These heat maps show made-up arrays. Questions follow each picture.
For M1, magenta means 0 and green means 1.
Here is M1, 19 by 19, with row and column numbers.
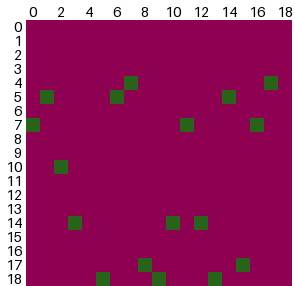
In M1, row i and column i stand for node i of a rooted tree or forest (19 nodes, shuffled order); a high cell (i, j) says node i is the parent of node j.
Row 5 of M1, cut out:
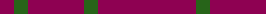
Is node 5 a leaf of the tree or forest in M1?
no
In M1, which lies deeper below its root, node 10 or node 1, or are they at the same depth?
node 10
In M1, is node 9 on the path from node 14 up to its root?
no
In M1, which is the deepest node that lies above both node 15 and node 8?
17
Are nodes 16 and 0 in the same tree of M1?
yes
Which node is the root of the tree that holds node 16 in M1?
4
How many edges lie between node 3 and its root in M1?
3
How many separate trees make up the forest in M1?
2
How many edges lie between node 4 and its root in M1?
0
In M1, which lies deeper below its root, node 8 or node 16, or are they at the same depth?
the same depth
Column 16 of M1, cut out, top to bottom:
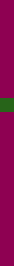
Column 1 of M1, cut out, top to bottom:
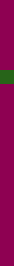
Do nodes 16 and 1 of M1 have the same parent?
no
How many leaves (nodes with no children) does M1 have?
12
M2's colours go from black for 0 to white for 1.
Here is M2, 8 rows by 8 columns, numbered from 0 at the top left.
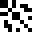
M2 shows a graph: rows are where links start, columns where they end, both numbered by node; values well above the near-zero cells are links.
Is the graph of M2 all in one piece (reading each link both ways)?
yes
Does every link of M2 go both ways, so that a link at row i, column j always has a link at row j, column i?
yes
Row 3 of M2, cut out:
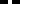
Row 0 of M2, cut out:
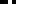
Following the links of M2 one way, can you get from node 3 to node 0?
yes
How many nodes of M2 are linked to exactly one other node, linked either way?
0
